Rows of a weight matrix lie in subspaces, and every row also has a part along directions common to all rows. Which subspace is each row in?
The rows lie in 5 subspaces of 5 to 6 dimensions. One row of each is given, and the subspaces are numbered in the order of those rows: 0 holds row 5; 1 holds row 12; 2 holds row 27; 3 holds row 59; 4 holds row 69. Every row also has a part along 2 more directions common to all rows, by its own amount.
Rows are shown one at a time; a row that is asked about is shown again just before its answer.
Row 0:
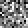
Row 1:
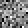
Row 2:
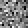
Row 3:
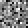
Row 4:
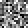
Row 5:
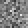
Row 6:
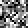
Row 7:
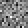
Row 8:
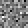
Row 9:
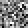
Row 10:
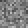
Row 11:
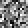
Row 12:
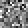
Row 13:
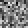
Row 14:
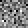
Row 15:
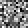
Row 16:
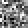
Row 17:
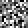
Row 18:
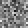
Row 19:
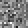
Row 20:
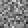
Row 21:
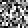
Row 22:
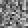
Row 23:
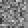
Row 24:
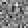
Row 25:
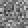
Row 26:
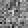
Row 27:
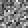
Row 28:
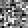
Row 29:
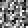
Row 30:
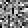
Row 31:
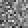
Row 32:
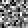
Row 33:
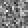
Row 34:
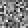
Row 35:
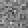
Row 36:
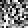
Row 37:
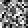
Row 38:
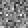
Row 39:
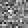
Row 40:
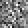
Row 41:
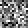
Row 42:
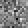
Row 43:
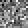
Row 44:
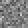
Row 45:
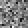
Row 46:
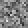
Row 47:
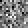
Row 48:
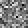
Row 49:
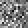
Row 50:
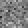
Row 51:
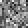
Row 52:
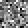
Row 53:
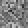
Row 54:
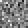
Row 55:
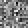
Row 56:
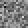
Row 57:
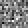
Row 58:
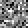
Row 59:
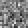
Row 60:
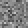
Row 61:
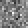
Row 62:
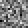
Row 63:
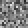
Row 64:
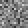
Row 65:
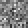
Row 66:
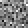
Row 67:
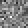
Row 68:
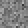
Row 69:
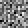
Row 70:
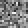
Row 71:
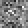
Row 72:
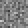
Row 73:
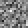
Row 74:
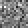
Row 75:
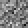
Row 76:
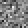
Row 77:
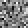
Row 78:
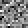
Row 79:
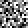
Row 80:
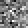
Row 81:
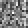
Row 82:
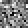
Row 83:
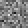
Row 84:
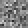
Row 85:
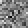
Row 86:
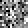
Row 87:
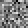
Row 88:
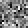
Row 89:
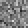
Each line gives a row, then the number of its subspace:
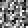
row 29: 3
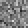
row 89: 4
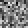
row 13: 1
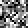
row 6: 3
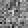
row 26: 3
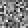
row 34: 0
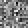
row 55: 1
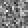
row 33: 4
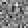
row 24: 4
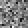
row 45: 0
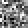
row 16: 2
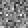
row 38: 0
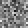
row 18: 0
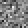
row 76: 4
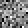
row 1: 4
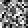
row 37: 1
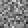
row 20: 0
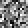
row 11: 2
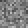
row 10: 3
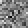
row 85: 4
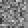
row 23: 2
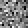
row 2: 0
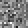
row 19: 3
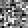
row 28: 2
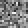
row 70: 3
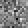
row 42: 1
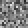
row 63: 0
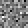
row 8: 2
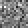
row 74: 0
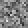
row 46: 3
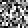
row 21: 4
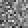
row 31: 0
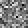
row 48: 1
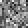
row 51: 3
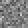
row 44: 2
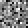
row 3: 0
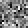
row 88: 1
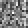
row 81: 3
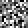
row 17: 2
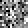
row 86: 4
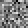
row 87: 2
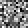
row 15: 0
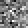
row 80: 1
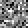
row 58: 3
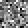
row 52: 2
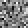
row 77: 4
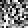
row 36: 2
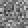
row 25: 0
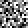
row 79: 0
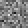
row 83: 3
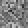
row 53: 1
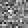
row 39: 3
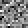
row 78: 2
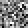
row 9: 2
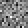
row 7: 4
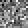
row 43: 2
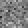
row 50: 1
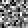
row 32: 2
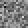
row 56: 0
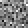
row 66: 2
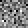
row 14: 2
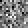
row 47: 4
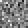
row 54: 1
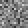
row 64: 1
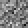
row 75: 2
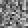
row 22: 3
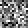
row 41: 1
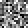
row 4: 2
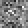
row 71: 1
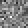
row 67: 4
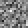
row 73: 3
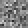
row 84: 1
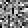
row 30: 4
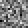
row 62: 2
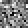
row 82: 0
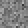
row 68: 1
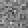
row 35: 1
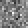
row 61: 1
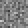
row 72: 4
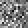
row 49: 4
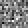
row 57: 1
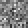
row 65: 3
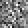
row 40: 4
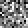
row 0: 0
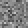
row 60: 3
